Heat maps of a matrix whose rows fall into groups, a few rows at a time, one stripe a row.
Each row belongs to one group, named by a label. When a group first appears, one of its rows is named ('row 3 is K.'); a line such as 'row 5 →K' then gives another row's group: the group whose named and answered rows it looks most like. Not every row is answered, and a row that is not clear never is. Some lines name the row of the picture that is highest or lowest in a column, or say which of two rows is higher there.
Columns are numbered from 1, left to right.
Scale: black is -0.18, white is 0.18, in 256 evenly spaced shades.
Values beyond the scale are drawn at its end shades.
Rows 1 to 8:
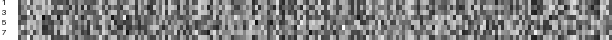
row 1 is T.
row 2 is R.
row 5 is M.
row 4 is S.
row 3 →T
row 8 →T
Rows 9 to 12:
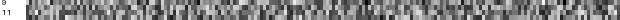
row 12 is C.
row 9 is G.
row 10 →R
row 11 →T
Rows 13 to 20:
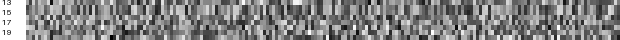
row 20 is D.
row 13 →G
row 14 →R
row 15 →R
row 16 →D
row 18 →G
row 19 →M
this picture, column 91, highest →13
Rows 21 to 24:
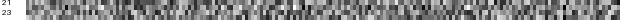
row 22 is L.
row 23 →R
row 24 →D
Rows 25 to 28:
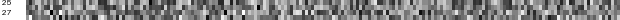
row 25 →C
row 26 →C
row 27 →S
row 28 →L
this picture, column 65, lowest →25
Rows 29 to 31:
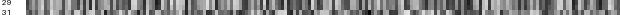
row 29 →R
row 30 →R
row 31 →C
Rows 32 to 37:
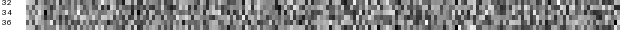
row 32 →G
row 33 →M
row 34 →G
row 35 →D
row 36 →L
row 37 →G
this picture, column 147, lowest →32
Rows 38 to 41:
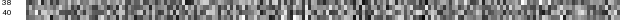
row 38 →S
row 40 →T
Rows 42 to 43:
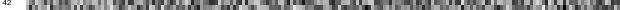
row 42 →D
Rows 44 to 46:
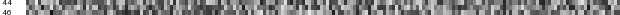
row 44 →T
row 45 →C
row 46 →M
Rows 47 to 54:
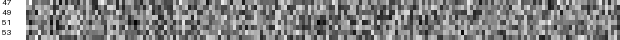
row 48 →M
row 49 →C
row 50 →D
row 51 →S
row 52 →D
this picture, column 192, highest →47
